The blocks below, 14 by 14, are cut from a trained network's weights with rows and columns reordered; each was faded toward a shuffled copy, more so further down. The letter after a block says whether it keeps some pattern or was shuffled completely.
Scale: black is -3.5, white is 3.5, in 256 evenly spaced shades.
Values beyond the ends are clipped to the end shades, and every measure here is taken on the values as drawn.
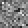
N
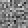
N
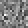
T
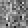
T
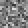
N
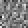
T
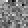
T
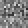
N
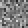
N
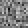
T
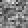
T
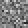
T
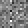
T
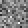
N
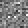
N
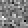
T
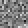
N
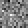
N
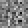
T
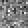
N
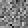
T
